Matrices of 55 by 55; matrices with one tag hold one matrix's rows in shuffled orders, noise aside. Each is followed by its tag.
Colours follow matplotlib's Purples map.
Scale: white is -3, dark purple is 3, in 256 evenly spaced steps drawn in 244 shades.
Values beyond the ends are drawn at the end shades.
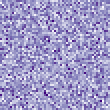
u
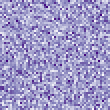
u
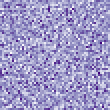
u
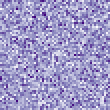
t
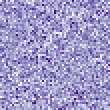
t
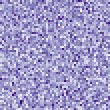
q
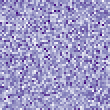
u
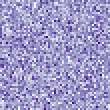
u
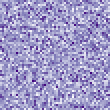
t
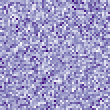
t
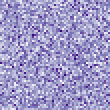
q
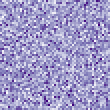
u
